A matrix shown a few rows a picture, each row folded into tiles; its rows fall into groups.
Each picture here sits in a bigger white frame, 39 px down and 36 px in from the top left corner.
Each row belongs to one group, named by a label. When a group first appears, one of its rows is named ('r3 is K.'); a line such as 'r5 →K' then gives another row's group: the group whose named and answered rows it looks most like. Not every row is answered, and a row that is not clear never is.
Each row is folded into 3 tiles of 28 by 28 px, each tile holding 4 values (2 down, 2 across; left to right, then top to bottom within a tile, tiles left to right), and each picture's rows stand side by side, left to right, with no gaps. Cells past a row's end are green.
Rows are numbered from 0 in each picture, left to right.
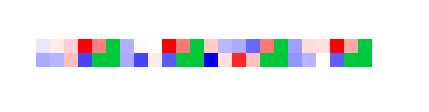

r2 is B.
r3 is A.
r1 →A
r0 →A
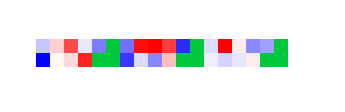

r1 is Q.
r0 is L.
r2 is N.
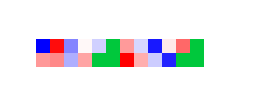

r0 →N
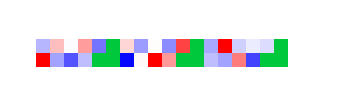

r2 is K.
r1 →B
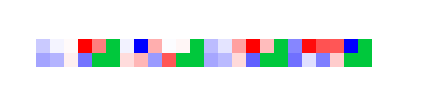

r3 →Q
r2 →A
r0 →A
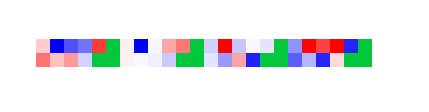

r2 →K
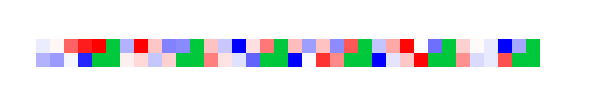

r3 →B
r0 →A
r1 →N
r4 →L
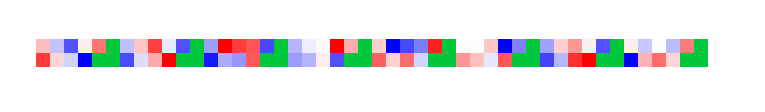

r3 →A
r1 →L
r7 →B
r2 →Q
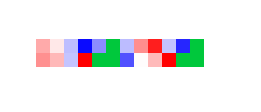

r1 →L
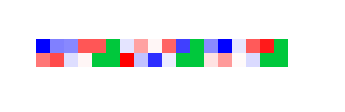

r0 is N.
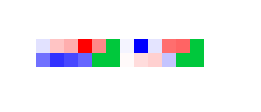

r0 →A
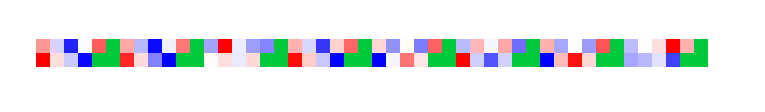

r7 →A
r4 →B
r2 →N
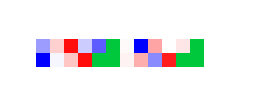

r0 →L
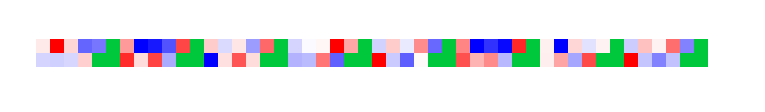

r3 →A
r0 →N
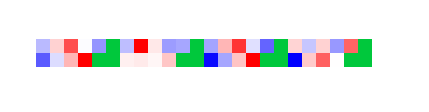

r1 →N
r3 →B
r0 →L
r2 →L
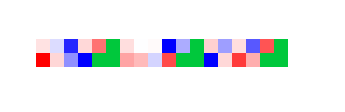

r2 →B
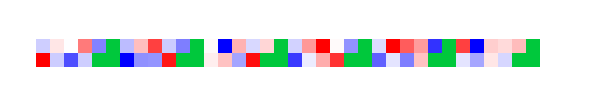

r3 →L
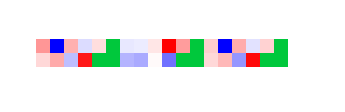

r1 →A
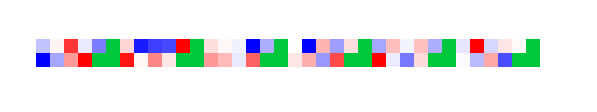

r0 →L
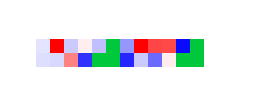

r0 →K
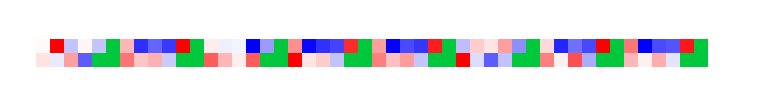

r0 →K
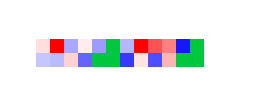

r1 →Q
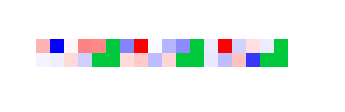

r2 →K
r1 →N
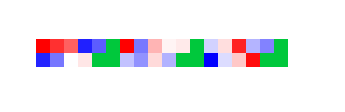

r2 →L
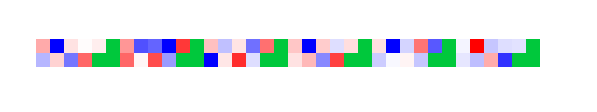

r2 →B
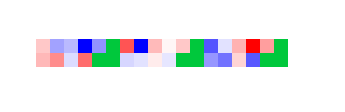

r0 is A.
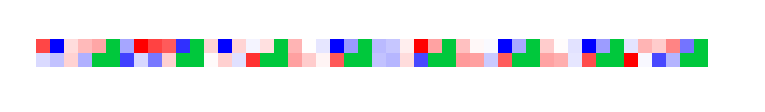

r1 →Q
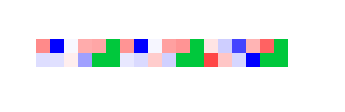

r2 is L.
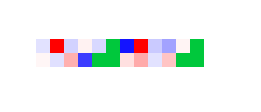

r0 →K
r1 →N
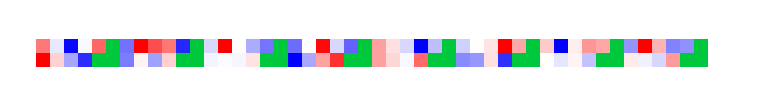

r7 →N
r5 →A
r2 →N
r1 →Q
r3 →L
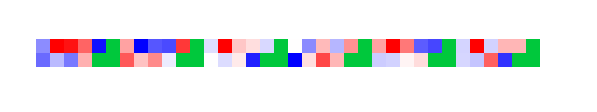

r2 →K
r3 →B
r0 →Q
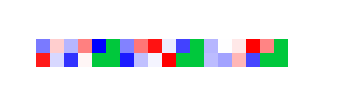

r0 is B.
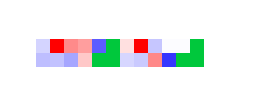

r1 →K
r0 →Q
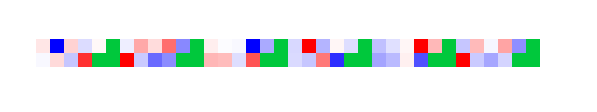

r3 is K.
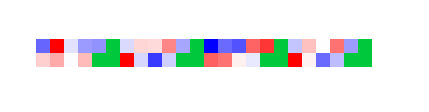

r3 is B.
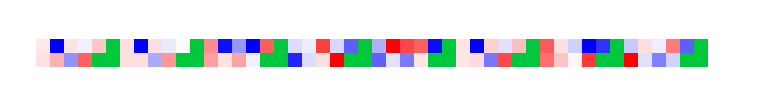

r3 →L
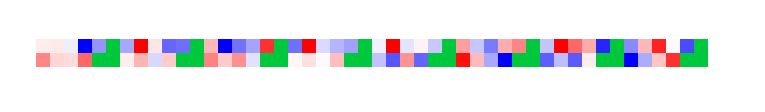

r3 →N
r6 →Q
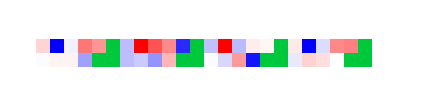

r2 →K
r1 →Q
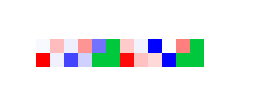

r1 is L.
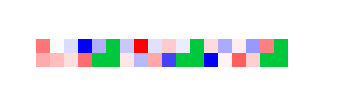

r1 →K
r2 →B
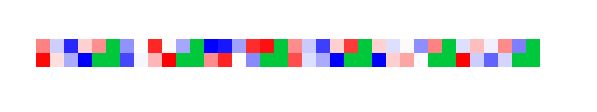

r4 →B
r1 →L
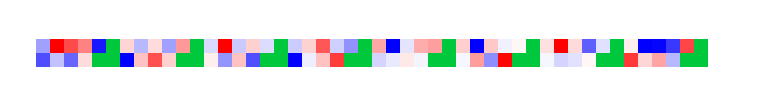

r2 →K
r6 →N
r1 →B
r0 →Q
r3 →L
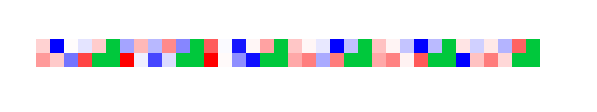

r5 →B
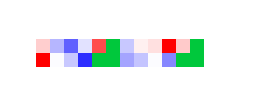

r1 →A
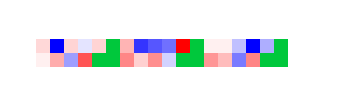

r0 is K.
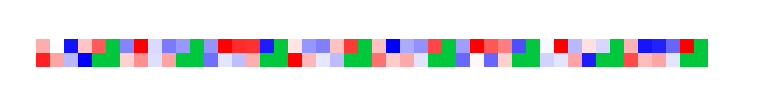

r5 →Q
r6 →K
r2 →Q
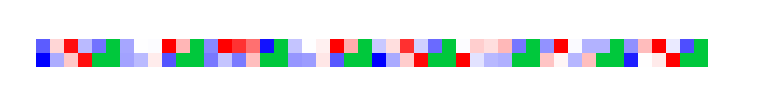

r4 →L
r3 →A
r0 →L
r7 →L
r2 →Q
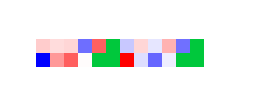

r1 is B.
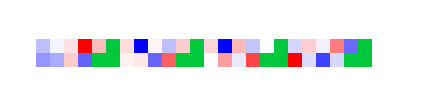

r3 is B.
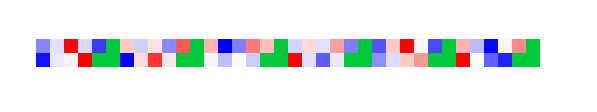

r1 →B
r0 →L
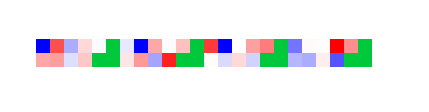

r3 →A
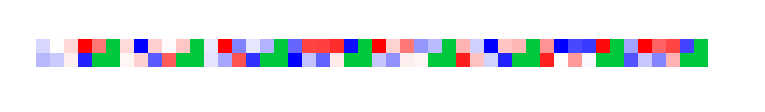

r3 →Q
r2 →K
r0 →A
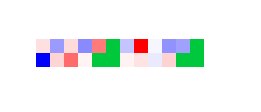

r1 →N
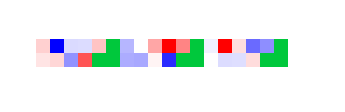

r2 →N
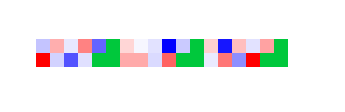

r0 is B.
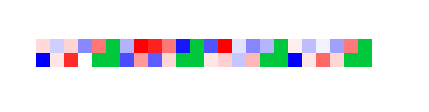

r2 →N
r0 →B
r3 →B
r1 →Q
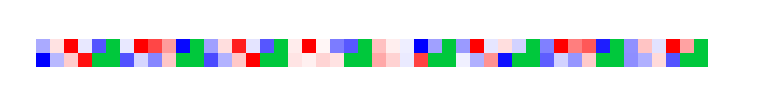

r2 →L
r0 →L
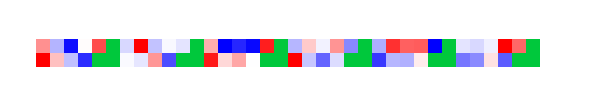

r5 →A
